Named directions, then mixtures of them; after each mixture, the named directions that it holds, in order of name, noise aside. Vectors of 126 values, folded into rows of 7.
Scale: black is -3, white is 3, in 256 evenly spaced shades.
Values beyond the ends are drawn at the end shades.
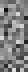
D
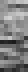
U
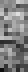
D, U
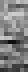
U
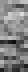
U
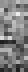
D, U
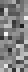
D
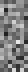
D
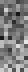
D, U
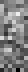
D, U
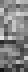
D, U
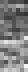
U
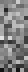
D, U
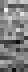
D, U
